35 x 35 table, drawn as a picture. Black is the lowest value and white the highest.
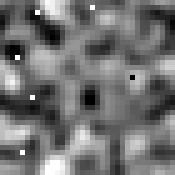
No row or column stands out. The halves do not mirror each other. Six lone cells stand out: five far higher and one far lower than their neighbours. No overall slope runs across the table.
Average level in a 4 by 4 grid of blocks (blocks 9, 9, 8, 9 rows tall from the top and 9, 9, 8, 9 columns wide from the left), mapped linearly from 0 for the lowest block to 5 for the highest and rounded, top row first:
0230 | 3322 | 0110 | 3523
